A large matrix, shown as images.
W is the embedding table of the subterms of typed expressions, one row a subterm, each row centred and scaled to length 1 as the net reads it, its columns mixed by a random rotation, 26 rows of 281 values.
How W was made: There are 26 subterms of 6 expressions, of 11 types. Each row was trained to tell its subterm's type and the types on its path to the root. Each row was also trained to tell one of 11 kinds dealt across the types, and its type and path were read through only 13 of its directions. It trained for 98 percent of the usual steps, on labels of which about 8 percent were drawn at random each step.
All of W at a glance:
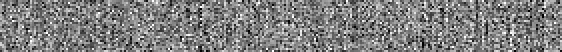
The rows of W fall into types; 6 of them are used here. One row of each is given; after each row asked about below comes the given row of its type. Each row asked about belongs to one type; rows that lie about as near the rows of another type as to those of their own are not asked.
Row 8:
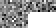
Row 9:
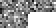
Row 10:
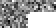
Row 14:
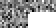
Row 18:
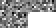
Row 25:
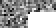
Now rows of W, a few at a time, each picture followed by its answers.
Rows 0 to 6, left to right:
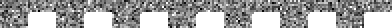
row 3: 14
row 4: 8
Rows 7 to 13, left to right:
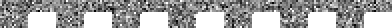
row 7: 8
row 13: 8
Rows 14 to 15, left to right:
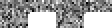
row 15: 10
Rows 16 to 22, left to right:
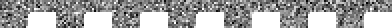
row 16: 9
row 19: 9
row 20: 18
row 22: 10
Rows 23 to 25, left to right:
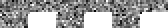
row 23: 25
